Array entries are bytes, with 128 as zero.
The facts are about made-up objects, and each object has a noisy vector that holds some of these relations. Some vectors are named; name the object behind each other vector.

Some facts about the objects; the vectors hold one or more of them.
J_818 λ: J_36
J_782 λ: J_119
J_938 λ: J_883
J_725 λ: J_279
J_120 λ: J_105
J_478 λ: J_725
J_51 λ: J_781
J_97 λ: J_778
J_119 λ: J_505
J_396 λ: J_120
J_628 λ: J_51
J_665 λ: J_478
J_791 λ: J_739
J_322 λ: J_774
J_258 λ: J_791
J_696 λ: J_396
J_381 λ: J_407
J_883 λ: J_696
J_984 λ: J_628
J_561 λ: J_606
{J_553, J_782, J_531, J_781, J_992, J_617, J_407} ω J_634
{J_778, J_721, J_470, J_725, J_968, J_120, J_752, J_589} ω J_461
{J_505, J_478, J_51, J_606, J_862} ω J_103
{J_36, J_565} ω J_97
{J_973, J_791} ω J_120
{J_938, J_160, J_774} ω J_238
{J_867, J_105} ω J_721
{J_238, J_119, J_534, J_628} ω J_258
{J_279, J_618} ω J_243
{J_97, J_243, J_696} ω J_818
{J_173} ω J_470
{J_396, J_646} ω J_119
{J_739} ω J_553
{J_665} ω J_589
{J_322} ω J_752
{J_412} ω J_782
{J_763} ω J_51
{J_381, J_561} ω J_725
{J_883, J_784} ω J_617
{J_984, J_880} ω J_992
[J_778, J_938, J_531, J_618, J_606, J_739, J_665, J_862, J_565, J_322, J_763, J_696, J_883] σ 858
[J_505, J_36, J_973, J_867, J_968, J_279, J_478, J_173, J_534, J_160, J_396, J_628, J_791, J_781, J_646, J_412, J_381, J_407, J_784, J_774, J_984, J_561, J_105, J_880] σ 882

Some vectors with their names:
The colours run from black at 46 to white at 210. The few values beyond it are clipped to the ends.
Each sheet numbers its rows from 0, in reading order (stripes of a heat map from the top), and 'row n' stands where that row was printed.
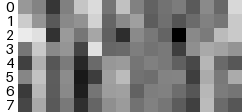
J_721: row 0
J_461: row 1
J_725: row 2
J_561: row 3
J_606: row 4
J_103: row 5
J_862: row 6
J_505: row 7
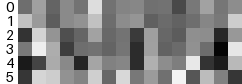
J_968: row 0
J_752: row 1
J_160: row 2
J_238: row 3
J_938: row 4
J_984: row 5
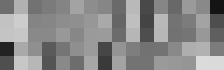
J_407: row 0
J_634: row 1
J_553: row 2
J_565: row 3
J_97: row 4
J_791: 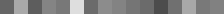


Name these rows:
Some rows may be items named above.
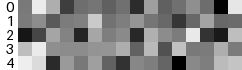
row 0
J_238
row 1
J_778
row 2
J_938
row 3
J_782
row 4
J_725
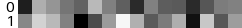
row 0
J_646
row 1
J_51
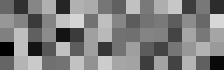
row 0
J_883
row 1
J_721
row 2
J_103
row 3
J_279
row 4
J_781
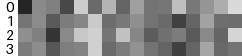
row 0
J_243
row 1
J_778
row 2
J_721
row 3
J_778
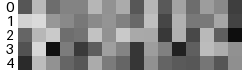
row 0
J_880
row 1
J_617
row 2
J_781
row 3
J_478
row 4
J_534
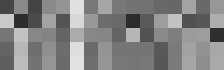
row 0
J_867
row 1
J_120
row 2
J_784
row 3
J_322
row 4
J_322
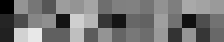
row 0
J_618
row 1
J_396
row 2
J_628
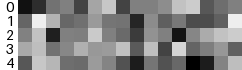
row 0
J_696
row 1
J_258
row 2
J_665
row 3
J_992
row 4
J_119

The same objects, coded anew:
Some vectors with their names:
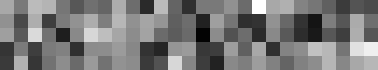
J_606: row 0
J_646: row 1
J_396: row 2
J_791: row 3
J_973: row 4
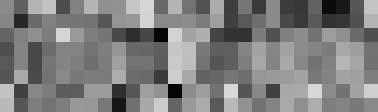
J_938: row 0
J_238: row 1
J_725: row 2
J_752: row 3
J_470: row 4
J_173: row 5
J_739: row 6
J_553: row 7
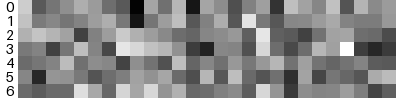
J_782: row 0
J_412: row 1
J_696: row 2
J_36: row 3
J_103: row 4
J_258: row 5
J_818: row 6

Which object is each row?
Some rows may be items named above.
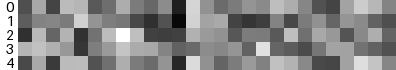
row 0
J_322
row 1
J_725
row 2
J_105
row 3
J_696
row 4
J_322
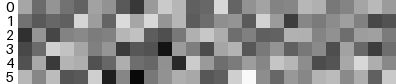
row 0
J_617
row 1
J_818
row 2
J_721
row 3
J_478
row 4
J_322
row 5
J_984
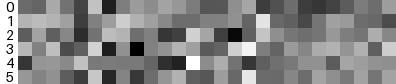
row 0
J_628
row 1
J_696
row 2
J_120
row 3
J_984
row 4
J_665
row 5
J_781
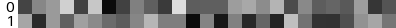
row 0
J_51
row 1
J_119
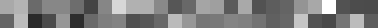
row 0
J_565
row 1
J_778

